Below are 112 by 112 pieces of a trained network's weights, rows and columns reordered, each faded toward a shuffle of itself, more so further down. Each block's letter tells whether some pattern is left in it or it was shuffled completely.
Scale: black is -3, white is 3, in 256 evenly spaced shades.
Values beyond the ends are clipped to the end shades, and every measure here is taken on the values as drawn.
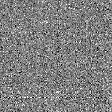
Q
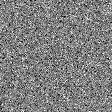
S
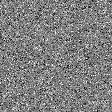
S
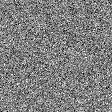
S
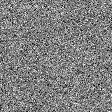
S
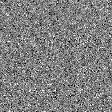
Q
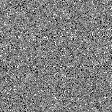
Q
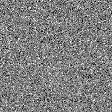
Q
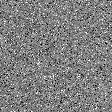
S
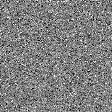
Q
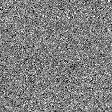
Q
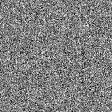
Q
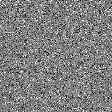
Q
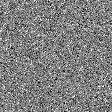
S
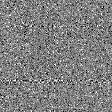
Q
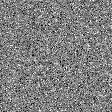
S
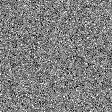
S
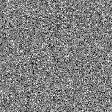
Q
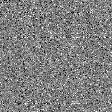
Q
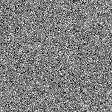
S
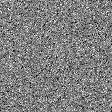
S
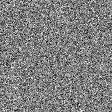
Q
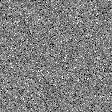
S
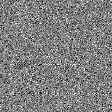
Q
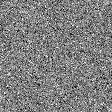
S
